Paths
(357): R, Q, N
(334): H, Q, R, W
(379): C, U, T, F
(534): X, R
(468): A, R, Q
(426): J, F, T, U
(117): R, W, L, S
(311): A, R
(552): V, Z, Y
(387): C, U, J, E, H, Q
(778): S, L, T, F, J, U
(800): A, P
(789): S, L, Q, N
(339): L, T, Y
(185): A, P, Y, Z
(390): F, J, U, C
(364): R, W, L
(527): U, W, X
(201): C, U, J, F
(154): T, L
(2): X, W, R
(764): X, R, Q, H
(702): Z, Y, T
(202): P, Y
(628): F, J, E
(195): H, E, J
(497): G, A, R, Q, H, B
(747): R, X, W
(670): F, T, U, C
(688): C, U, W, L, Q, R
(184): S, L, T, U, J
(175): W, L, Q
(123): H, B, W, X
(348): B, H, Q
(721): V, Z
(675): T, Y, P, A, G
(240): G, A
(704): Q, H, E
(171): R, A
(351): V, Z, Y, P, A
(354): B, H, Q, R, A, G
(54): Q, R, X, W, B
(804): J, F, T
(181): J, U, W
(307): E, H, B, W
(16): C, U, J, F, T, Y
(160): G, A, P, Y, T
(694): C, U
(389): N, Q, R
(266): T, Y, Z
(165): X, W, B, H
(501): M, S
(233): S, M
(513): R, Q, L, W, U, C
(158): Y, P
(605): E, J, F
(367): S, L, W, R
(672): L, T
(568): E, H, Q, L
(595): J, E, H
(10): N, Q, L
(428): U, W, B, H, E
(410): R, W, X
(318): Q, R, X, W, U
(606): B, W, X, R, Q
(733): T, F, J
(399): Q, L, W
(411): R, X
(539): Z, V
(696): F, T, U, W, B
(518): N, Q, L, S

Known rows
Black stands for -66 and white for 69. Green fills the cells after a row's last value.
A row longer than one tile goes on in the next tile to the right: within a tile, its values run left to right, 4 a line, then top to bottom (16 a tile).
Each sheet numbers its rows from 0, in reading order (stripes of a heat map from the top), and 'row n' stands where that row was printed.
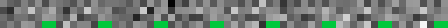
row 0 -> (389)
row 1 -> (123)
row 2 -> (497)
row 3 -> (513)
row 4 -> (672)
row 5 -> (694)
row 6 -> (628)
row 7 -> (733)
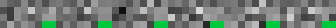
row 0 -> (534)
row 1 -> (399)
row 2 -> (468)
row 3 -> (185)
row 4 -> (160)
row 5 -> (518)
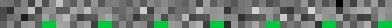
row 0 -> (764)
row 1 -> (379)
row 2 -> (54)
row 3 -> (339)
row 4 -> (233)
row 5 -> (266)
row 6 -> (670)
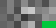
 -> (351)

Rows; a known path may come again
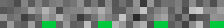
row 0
(318)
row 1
(778)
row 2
(704)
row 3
(351)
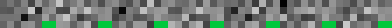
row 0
(165)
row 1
(201)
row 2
(606)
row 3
(16)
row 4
(764)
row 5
(390)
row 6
(527)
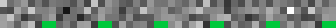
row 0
(605)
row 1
(348)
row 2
(747)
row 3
(804)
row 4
(694)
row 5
(154)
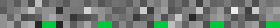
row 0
(702)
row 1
(233)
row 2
(54)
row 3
(428)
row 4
(364)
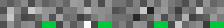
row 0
(117)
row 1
(184)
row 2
(497)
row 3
(123)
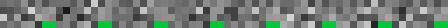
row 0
(266)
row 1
(387)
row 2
(399)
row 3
(696)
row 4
(688)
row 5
(628)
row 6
(160)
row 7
(411)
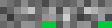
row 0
(311)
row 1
(518)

